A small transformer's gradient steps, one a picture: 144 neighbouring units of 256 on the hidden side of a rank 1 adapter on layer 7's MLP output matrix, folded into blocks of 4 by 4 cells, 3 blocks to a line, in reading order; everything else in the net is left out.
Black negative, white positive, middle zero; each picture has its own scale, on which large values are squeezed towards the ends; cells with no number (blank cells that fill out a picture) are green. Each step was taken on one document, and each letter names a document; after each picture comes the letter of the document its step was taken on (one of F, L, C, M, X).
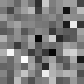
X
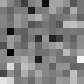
X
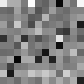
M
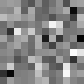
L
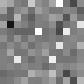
M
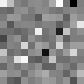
M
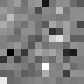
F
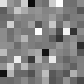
M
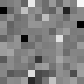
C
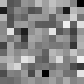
X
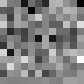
X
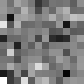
F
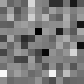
M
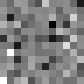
F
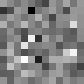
X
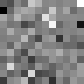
C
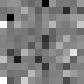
F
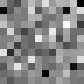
X
